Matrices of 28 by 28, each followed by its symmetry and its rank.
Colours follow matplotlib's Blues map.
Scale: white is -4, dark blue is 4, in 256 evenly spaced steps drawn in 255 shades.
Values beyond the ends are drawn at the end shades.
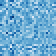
neither, rank five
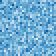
neither, full rank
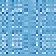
neither, rank two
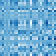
neither, rank two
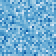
antisymmetric, full rank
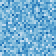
neither, full rank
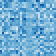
neither, rank five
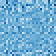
neither, rank five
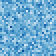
antisymmetric, full rank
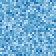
neither, full rank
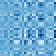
neither, rank two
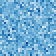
antisymmetric, full rank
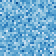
neither, full rank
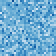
antisymmetric, full rank
